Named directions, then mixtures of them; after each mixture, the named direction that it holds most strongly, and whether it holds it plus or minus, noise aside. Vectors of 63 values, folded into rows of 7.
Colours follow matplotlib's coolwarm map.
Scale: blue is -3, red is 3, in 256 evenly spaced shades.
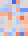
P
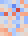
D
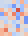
D, plus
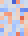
P, plus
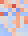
D, minus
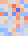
D, minus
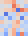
P, minus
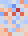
D, plus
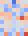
P, plus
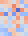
D, minus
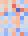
D, minus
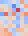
D, plus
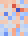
D, minus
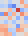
D, plus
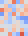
P, minus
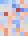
D, plus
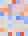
P, minus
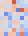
P, minus
